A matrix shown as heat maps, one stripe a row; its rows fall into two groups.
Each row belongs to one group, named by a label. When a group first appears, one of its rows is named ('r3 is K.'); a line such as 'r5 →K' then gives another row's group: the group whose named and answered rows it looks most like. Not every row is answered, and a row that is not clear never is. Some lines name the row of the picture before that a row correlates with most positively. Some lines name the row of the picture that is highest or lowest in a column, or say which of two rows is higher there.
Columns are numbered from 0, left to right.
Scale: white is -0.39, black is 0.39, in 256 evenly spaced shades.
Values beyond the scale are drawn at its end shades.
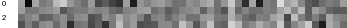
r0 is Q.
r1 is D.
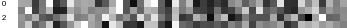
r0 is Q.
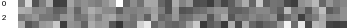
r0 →Q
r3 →D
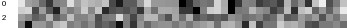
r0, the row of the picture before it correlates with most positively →1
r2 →Q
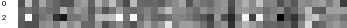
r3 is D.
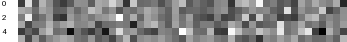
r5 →Q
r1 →D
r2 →Q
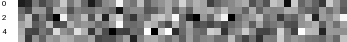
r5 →Q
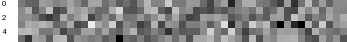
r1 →Q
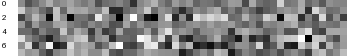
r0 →Q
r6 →Q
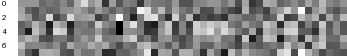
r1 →D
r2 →Q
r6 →D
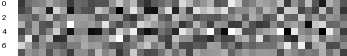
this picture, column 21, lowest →1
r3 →D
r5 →Q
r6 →D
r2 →Q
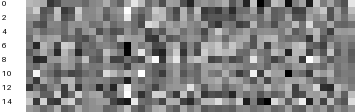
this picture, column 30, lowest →14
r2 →Q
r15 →Q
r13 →Q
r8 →D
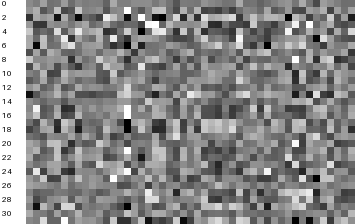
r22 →Q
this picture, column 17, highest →31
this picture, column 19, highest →2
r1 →Q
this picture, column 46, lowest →4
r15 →Q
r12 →Q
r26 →D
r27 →D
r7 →Q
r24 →Q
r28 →D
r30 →Q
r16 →Q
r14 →D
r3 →D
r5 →D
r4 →Q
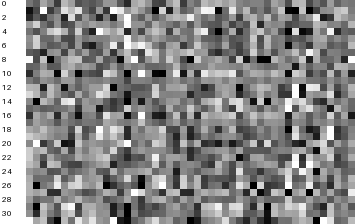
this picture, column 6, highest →20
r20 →Q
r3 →Q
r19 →D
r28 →Q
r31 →D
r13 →D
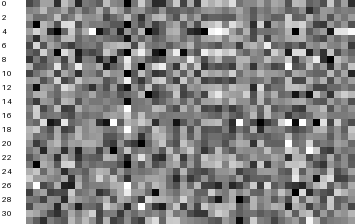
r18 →Q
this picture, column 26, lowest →4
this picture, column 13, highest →4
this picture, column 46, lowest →4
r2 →Q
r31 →D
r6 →Q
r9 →Q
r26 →Q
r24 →D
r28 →D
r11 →Q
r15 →Q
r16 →Q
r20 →Q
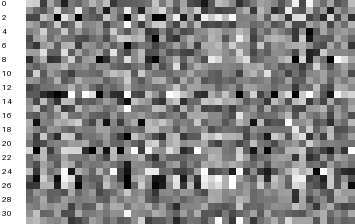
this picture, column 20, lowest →13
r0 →D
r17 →Q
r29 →D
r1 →Q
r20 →D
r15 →Q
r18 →D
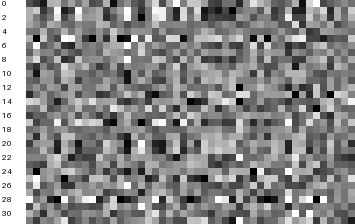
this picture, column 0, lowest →28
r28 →D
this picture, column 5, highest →25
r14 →D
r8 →Q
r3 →D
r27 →Q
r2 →Q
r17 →Q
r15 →D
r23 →D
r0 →D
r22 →D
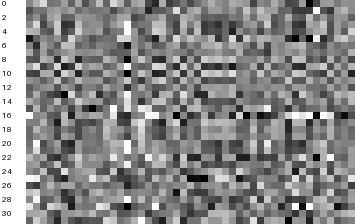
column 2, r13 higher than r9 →No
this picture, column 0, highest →5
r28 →Q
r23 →Q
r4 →Q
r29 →D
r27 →D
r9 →Q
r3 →Q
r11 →Q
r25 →D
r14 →Q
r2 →Q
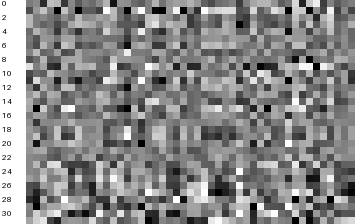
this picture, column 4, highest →1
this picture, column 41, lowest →0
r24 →D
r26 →D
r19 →Q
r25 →D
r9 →D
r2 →D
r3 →D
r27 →D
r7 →Q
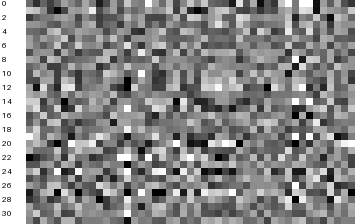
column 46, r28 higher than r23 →No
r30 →Q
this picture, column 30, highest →20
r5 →D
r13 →D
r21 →Q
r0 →D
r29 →Q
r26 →D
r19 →D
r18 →Q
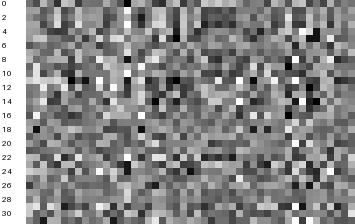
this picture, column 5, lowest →12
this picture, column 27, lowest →11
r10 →Q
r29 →D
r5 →D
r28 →Q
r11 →D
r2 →Q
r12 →D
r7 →Q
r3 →Q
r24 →D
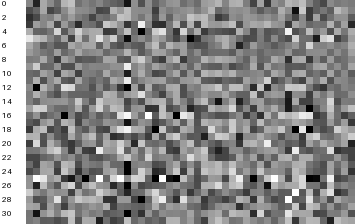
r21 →D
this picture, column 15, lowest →25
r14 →D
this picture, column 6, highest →25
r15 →D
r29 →D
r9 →Q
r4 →Q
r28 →Q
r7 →Q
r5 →D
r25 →D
